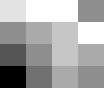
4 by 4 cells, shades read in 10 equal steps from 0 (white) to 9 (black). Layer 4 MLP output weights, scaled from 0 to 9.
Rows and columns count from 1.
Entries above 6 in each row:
0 0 0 1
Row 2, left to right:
4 3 2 0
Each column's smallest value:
1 0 0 0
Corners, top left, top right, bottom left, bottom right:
1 4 9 4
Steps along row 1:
down same up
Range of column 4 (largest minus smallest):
4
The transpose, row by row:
1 4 6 9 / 0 3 4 5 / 0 2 2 3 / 4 0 3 4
